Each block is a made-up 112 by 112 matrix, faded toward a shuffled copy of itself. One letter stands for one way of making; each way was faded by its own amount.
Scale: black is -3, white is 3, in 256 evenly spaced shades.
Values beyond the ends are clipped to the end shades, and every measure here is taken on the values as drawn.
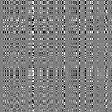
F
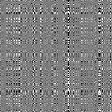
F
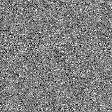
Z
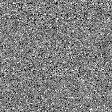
Z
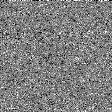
Z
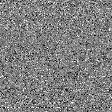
Z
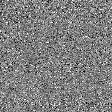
Z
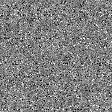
Z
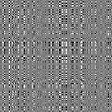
F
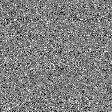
Z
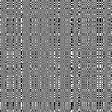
F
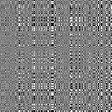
F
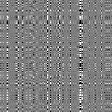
F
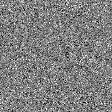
Z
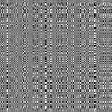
F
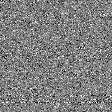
Z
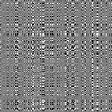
F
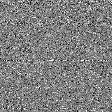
Z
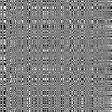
F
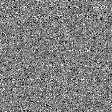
Z
